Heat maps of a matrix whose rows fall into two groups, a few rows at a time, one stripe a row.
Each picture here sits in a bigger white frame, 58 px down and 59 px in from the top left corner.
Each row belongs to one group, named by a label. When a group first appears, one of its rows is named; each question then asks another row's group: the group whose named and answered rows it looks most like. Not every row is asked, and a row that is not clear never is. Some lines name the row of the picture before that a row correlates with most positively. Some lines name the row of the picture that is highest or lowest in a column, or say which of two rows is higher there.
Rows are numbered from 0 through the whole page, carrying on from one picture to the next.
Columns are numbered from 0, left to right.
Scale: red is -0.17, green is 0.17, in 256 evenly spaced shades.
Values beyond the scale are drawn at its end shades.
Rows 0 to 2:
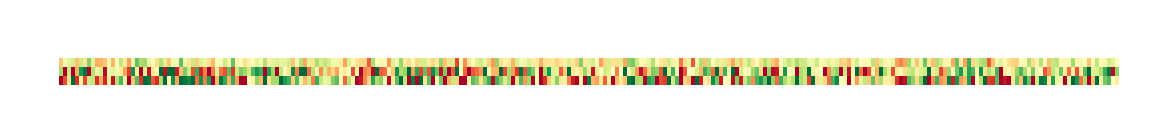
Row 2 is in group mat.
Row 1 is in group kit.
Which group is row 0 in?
mat
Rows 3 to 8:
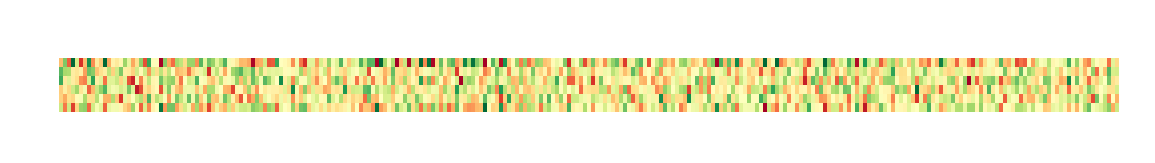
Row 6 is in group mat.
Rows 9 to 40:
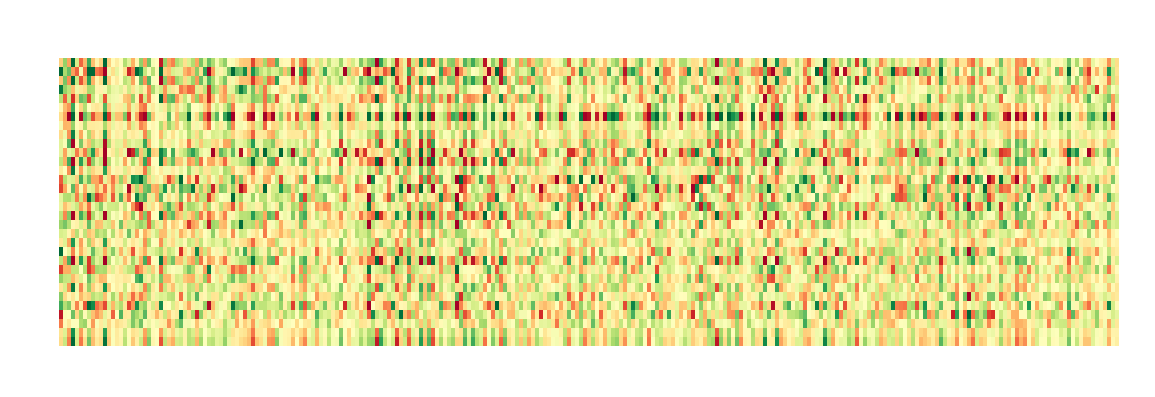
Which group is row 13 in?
kit
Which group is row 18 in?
kit
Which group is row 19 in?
mat
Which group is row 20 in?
kit
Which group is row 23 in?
mat
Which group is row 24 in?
mat
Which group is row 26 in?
kit
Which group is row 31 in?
kit
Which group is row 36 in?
mat
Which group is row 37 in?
mat
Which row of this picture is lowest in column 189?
32
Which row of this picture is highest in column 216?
24
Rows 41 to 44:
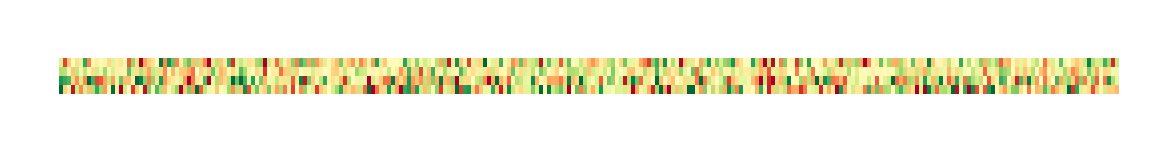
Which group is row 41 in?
kit
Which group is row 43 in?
mat
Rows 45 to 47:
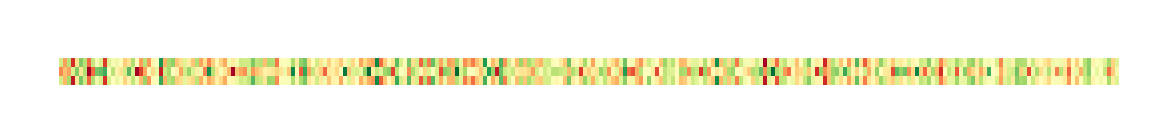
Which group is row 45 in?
kit
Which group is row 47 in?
kit
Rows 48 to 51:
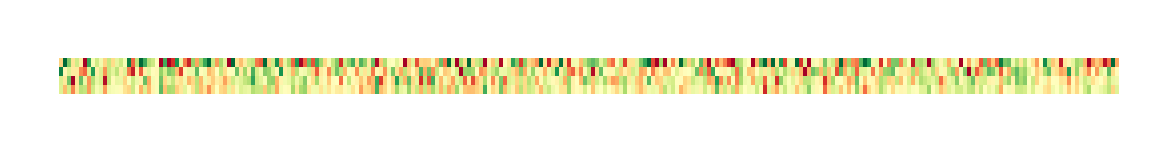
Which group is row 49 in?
mat
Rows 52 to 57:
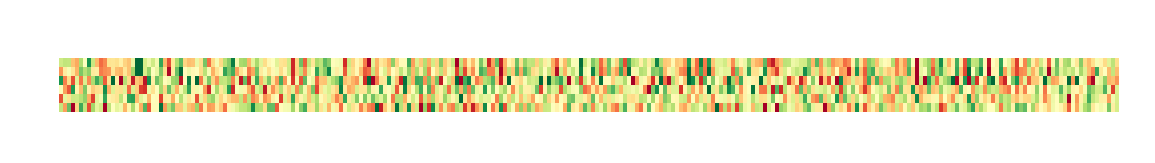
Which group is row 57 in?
kit
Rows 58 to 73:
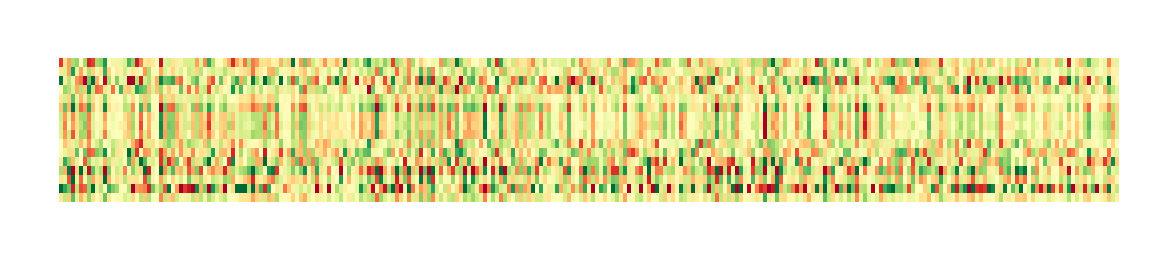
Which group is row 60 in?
mat
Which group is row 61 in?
mat
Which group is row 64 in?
kit
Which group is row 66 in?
kit
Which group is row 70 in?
kit
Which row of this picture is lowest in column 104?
70
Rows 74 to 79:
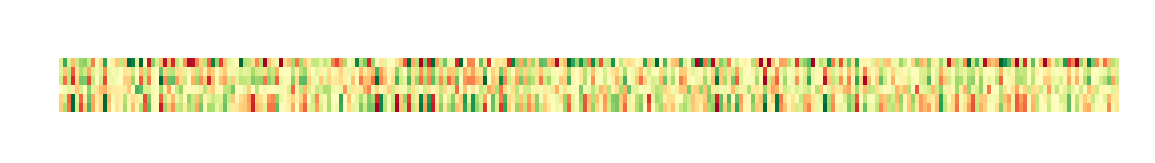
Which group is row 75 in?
kit
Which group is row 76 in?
kit
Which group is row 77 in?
mat
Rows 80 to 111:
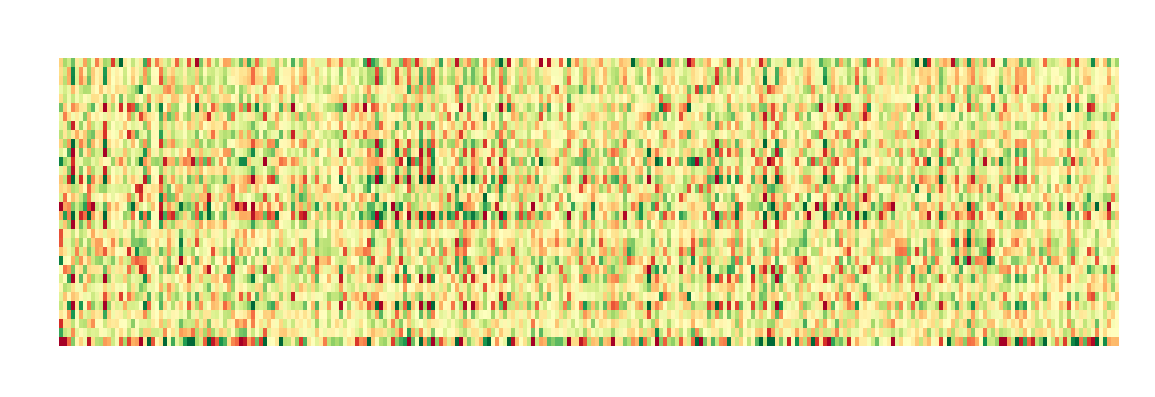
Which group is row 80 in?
mat
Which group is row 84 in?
mat
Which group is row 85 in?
mat
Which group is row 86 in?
kit
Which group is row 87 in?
kit
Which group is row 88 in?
mat
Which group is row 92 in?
kit
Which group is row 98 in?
kit
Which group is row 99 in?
mat
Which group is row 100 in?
mat
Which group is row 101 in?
mat
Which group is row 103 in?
kit
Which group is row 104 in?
kit
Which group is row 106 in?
mat
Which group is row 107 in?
kit
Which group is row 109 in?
mat
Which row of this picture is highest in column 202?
85
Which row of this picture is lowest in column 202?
80
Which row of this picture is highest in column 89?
91
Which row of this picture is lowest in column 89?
80
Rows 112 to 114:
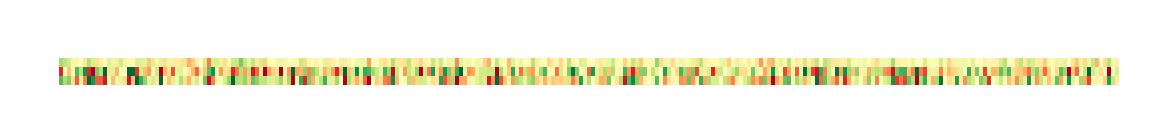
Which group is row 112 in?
mat
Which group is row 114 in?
mat
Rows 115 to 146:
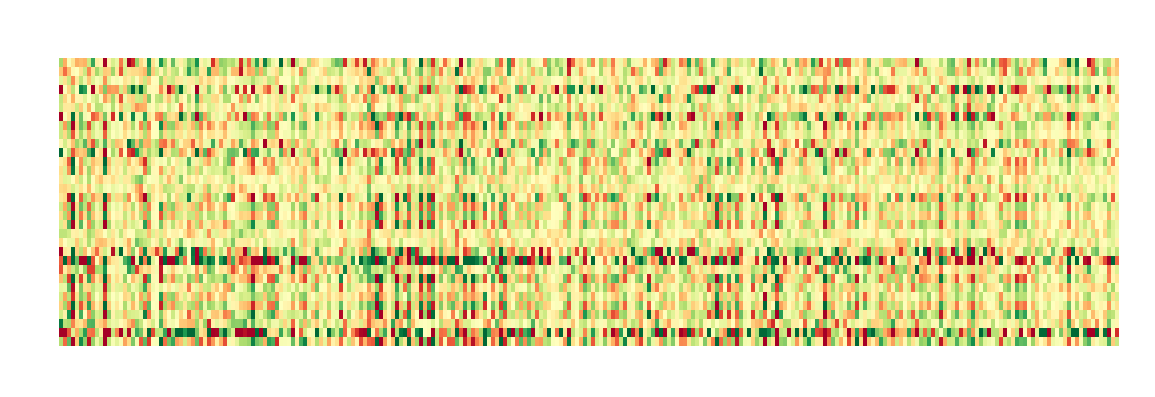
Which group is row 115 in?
mat
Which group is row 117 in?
kit
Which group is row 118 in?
mat
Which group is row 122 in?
kit
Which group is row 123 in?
kit
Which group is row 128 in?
mat
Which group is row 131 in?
kit
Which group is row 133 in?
kit
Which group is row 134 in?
mat
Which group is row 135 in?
mat
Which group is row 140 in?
kit
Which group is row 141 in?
kit
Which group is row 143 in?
kit
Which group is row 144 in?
mat
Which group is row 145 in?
mat
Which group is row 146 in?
kit
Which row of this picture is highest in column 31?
145
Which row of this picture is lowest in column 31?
137
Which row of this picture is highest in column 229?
118
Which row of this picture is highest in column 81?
137
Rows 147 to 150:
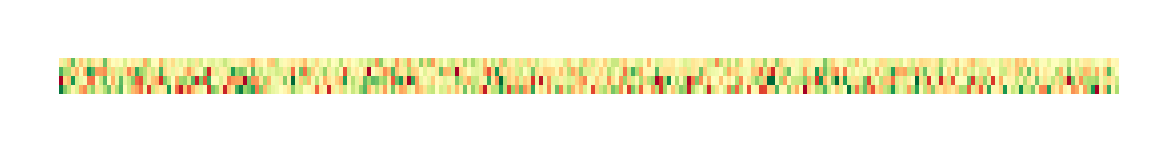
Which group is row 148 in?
mat
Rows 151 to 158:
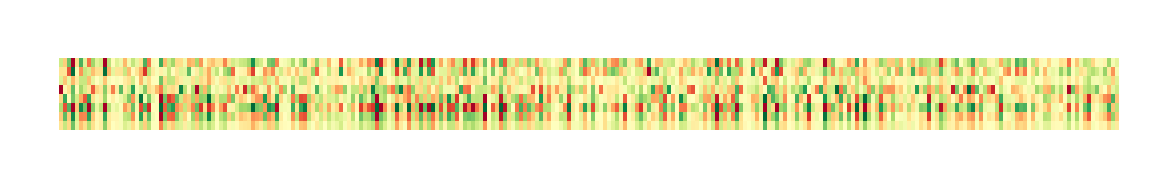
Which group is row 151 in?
kit
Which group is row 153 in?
kit
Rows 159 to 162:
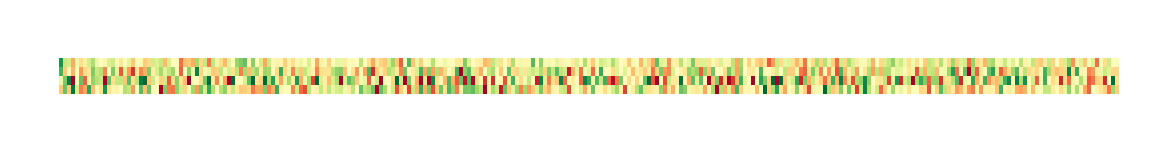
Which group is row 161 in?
kit
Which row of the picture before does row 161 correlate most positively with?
151
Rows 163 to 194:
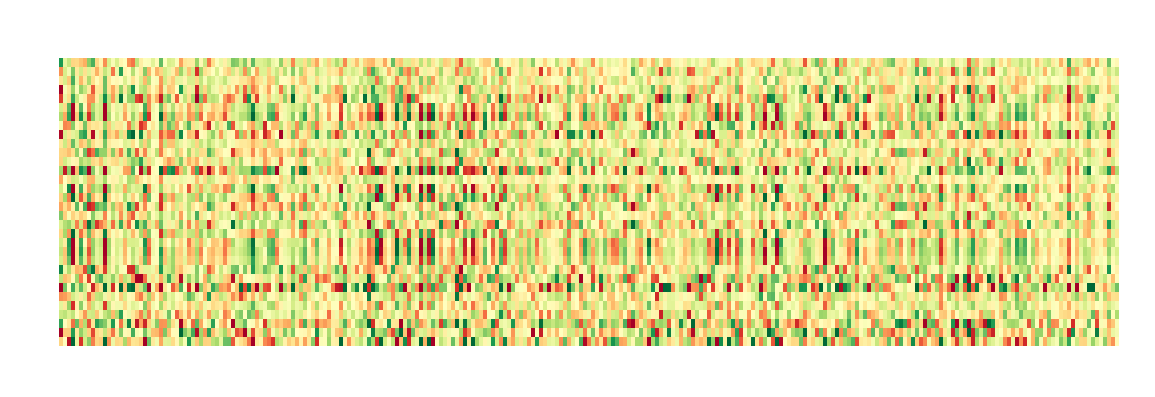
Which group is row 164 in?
mat
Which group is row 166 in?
mat
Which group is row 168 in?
kit
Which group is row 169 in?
kit
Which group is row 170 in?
kit
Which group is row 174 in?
mat
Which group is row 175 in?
kit
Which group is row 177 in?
kit
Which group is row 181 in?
mat
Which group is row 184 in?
kit
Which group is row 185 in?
kit
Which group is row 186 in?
mat
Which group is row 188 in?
mat
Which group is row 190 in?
kit
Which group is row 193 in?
mat
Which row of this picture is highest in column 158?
192
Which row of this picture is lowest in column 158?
193
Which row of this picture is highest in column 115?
175
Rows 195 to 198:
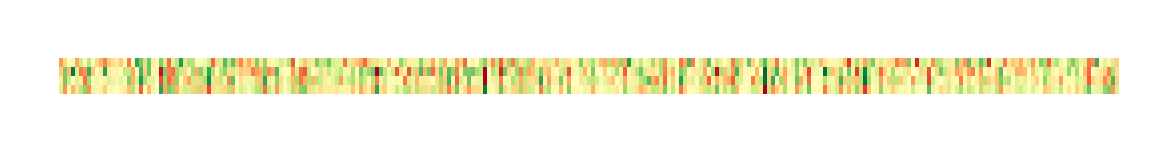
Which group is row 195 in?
mat
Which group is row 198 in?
kit
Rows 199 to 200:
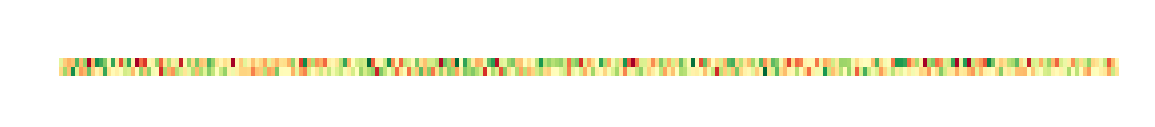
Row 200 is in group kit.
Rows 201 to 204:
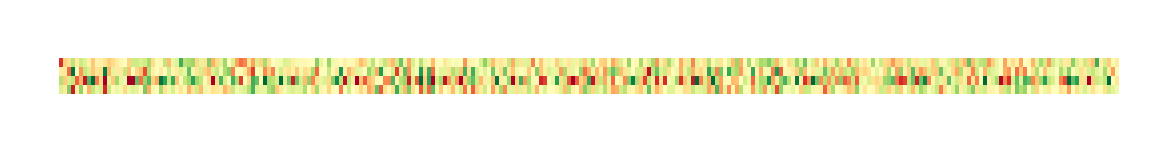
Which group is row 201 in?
mat
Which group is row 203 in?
mat
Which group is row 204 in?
kit
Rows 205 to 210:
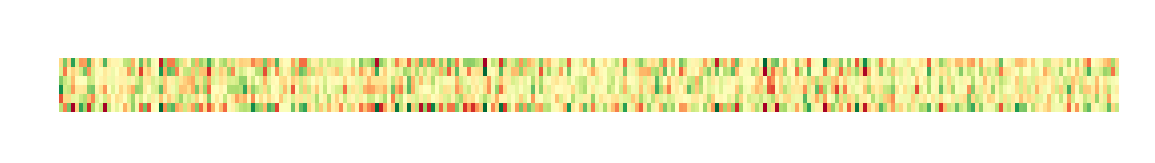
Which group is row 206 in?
kit
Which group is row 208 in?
mat
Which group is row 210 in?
kit
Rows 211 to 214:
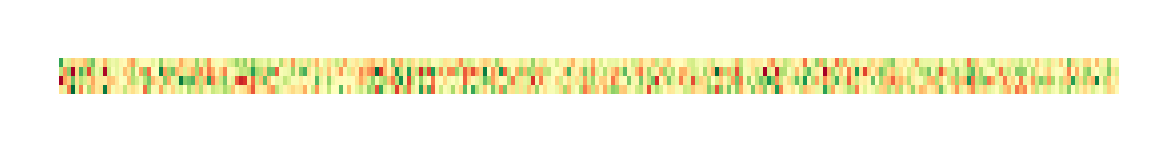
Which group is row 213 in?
mat
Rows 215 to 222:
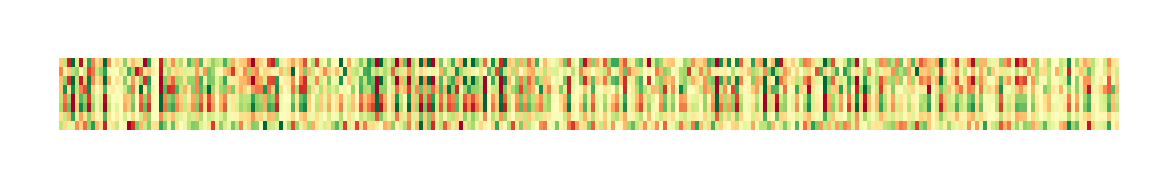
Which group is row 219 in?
kit
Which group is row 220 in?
kit
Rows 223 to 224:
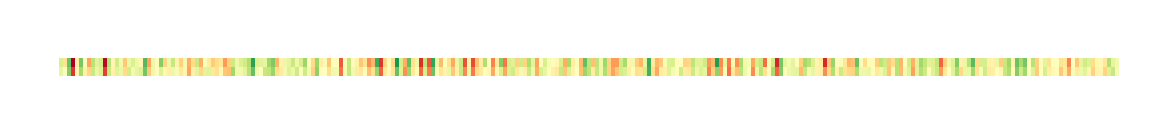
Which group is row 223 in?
kit
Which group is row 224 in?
kit
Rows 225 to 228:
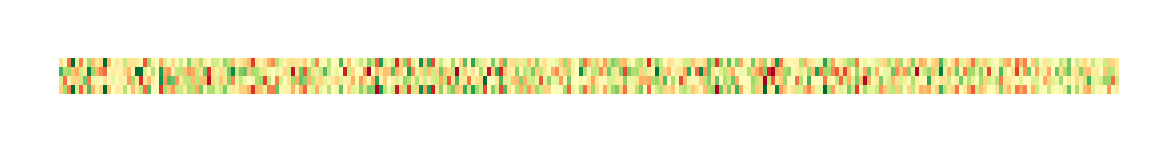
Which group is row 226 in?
mat
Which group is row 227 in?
kit
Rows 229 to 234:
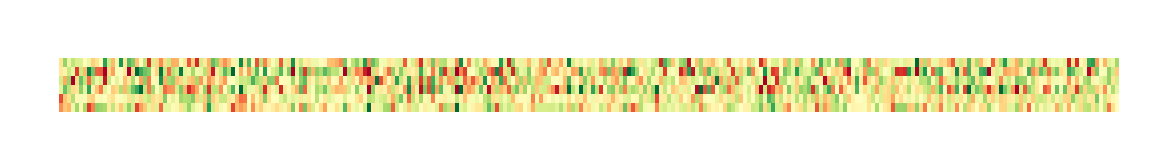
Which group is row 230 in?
mat
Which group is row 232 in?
mat
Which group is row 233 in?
mat
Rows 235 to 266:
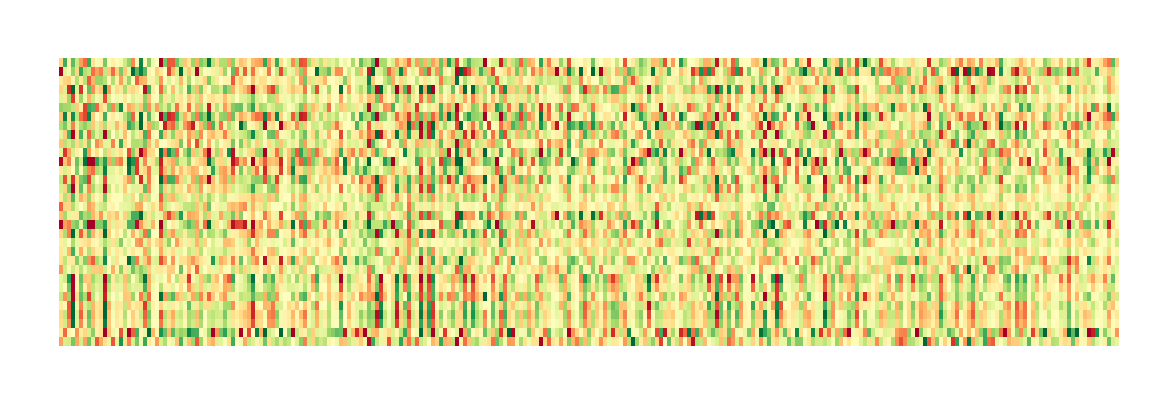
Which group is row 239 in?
kit
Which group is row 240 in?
mat
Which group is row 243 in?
kit
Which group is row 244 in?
mat
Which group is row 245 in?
kit
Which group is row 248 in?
kit
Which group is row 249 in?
kit
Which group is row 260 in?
kit
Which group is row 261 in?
kit
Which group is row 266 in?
mat
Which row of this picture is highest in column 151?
245
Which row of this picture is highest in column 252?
265
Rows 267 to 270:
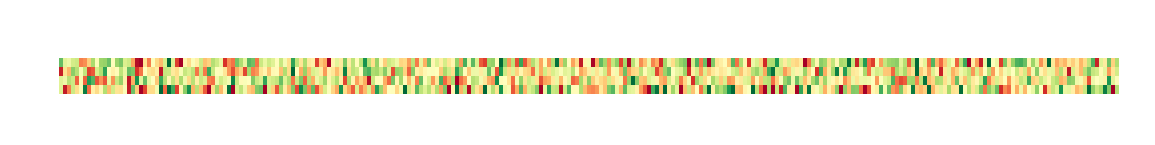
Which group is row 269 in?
mat
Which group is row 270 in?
kit
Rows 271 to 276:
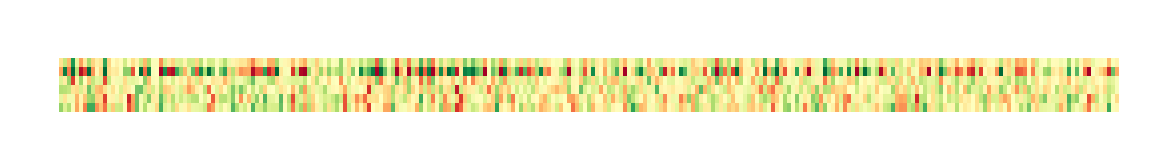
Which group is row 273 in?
kit
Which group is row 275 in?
mat
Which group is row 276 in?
mat
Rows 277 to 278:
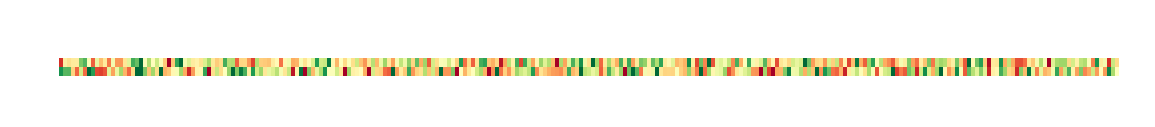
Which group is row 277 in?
mat
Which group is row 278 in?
mat
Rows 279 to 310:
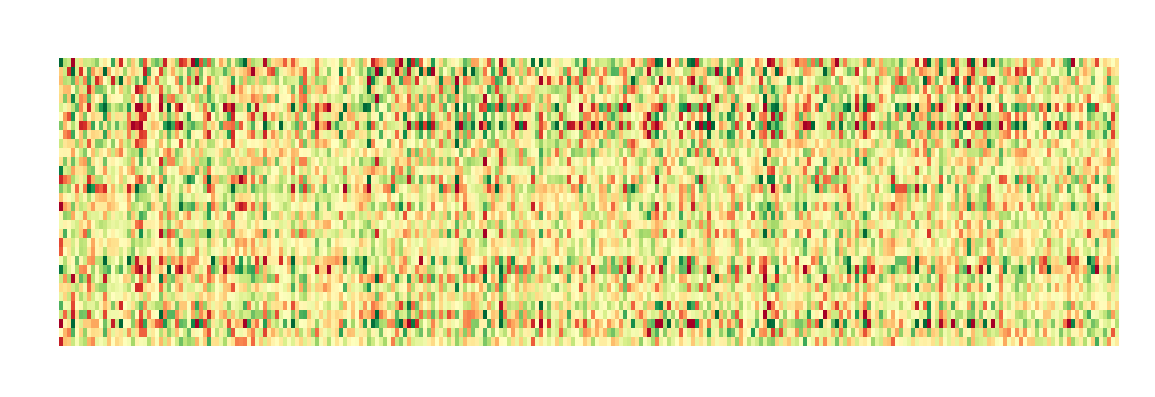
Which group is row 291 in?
mat
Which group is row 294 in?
mat
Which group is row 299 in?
mat
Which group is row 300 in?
mat
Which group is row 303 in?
kit
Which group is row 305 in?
kit
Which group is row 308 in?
mat
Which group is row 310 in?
mat
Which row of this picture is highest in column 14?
286
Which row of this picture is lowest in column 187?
286
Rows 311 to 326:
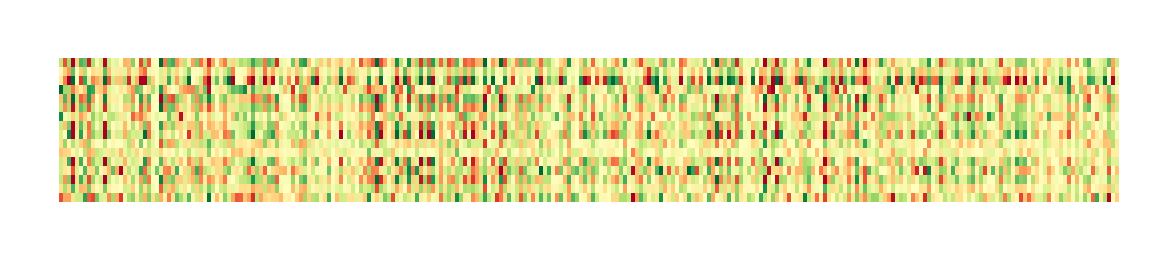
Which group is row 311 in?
kit
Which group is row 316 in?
kit
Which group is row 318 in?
kit
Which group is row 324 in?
kit
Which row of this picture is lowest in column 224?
313
